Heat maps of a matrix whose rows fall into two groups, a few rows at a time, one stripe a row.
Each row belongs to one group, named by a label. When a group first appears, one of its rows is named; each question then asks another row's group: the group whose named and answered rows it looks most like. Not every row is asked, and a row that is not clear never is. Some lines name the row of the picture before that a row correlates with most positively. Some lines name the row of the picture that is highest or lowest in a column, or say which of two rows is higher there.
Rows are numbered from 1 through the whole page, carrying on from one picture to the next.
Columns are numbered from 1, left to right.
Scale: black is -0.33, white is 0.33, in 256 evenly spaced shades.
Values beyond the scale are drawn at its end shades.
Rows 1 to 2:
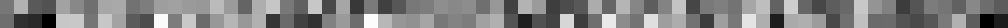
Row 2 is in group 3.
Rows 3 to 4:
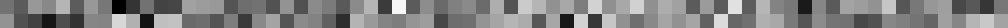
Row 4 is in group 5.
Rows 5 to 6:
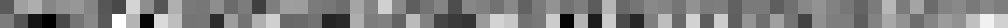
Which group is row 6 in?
5
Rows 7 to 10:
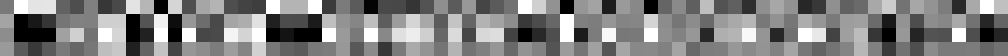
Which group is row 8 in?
3
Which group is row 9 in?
3
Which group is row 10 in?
3
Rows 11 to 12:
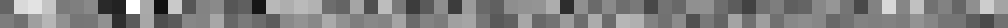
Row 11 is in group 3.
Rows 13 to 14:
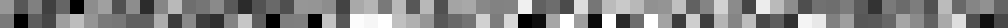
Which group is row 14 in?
3
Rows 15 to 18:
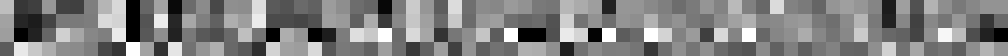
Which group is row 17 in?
3
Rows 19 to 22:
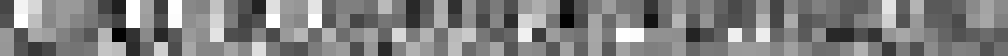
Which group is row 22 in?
3
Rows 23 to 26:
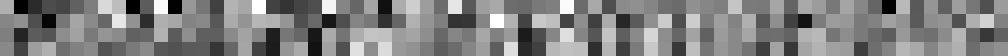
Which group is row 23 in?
3
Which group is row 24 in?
5
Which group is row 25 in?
3
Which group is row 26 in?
3
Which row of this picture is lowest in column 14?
26
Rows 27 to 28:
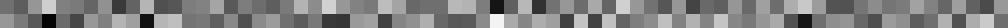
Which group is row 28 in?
5
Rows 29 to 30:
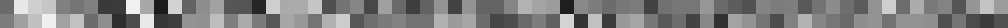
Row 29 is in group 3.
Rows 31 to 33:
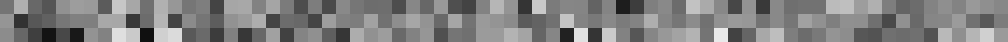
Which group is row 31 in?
5
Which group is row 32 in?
3
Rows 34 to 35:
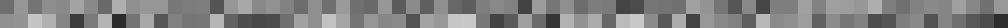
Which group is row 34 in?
5
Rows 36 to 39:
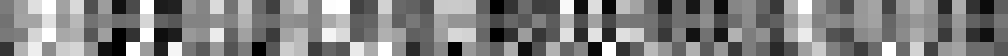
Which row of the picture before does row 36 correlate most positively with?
35
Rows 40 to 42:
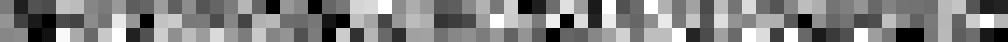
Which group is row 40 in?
3
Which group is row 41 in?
5
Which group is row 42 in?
3
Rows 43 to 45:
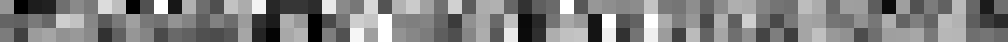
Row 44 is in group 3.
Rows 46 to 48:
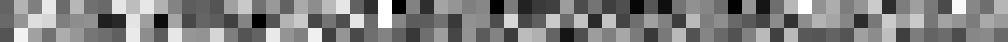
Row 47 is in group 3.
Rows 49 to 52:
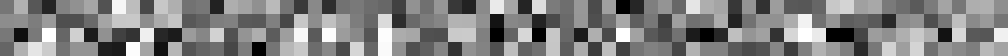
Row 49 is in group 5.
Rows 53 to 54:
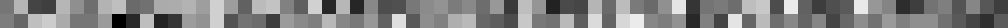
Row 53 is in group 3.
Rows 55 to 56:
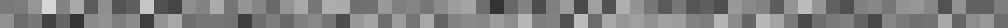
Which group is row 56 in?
5
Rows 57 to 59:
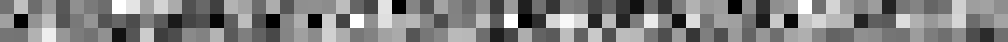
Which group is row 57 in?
5
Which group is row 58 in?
3
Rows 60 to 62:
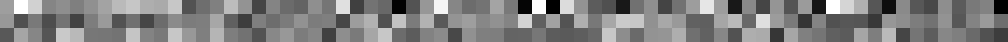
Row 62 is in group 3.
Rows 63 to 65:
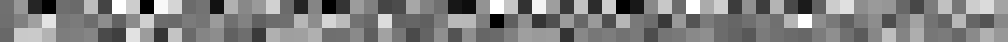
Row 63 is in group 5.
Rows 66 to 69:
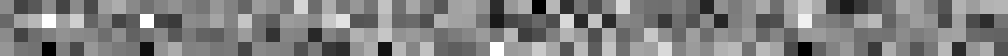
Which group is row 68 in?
3
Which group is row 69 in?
5
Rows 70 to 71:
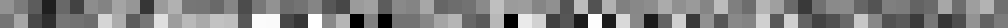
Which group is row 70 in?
5
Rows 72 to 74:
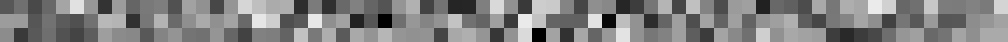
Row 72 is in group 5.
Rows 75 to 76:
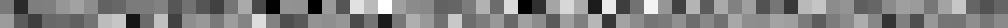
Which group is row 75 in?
3
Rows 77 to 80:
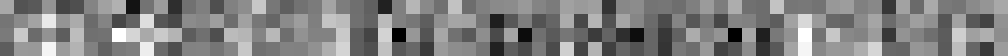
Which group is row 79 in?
5
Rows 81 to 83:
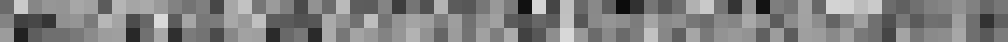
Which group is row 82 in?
3
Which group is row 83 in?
3
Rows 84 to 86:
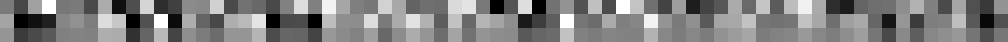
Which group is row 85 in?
3
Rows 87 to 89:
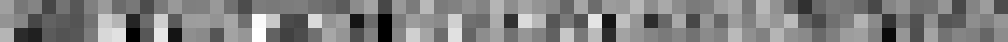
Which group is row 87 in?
5
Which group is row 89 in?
3
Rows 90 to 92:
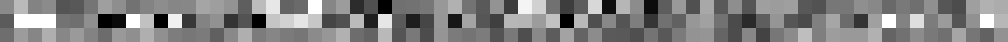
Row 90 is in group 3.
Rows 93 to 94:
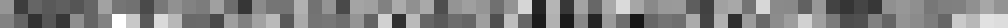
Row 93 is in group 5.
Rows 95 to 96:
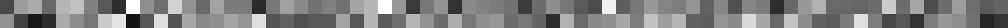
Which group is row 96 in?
3
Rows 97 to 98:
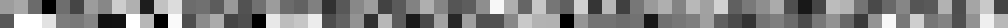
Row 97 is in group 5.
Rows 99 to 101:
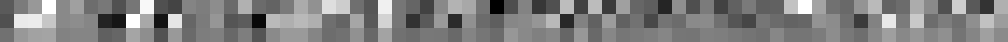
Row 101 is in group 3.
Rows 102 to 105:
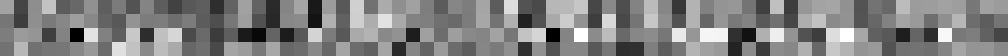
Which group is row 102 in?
3
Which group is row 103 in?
3
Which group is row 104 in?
5
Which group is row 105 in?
5
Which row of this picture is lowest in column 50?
104
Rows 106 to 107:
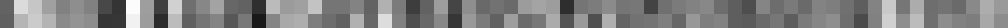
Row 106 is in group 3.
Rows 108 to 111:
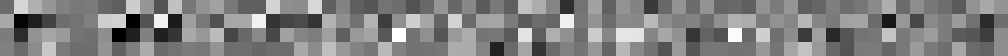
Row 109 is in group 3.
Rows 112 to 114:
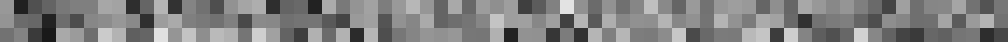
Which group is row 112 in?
3
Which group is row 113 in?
5
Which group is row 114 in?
3
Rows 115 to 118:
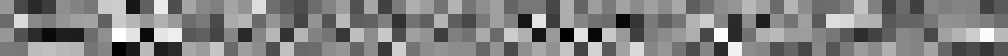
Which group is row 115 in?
3
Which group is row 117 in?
5
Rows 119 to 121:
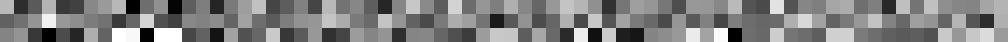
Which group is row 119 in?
3
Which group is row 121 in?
5
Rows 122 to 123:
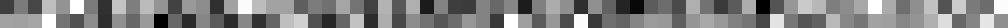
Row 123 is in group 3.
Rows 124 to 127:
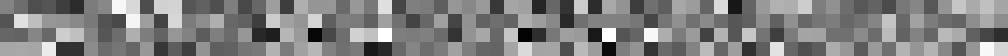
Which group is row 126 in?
3
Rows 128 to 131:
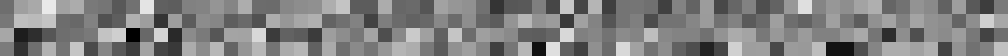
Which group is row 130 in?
3
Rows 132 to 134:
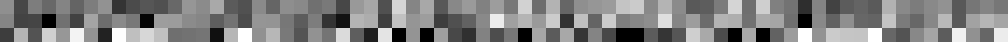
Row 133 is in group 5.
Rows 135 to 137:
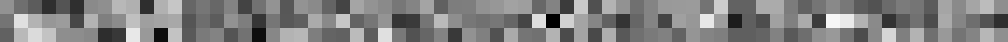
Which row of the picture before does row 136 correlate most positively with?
134
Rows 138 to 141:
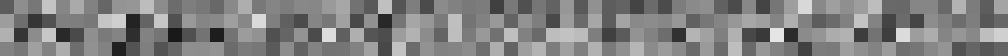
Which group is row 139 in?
3
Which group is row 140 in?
3
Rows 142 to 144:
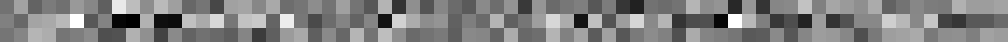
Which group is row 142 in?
5
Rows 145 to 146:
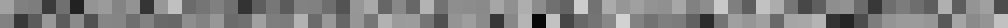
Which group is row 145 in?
5
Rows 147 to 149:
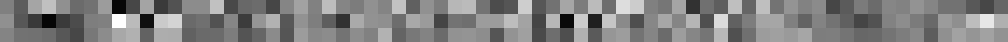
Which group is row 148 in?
5
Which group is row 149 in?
5
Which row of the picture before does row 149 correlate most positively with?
145
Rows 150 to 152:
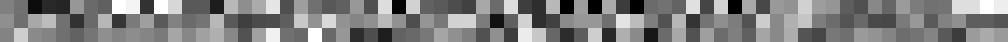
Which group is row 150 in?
5
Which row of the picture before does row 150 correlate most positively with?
148
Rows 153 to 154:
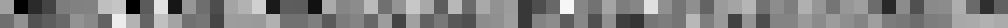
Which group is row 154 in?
5
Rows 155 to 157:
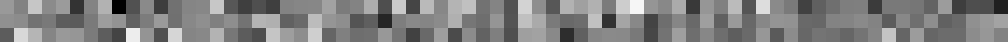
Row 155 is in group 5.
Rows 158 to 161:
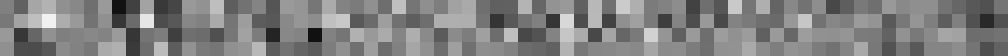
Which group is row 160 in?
3
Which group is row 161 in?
3
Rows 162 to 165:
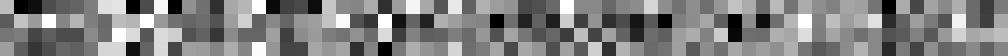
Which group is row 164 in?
5
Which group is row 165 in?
3
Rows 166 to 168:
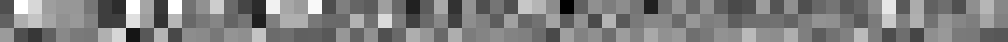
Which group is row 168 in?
3
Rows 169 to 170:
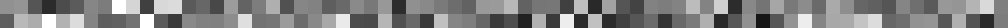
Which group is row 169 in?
5
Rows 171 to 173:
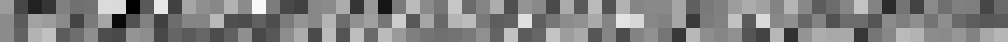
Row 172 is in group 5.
